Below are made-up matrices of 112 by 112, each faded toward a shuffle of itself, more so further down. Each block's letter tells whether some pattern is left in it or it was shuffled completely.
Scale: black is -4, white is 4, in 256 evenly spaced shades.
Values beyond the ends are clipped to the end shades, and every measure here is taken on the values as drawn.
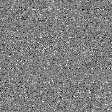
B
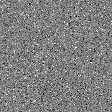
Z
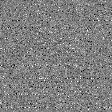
B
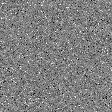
Z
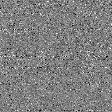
B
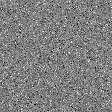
Z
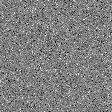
Z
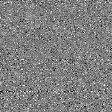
B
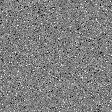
Z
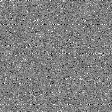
B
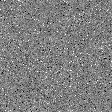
Z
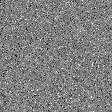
Z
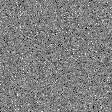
Z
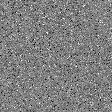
Z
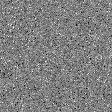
Z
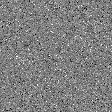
Z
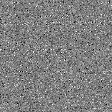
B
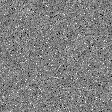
Z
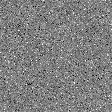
Z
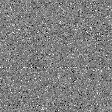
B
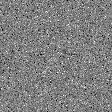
Z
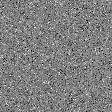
Z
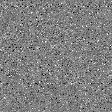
B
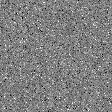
Z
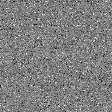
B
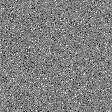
Z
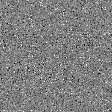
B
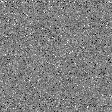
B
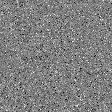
Z
